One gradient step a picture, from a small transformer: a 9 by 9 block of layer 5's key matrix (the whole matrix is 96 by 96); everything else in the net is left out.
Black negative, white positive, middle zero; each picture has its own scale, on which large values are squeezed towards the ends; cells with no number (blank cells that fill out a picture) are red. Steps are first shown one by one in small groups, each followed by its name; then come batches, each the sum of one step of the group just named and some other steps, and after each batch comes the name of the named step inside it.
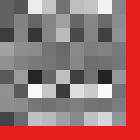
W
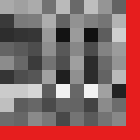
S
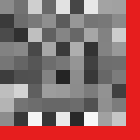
S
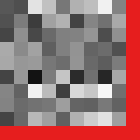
W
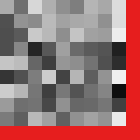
S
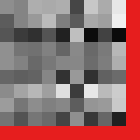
S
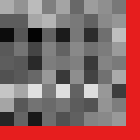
S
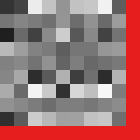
W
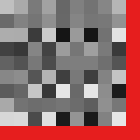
S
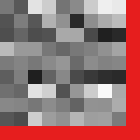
W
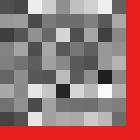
W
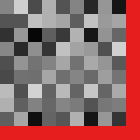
S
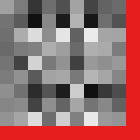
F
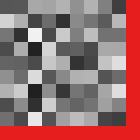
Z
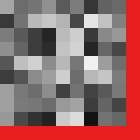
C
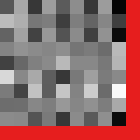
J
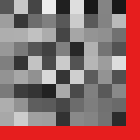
F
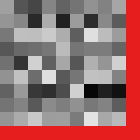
F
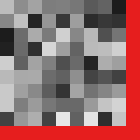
Z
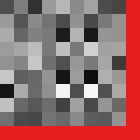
F
